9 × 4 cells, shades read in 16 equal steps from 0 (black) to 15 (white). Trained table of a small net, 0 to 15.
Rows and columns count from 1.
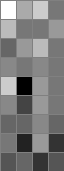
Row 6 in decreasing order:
9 8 7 4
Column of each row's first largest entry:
1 1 3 1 1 3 3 3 2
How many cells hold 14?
0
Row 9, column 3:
3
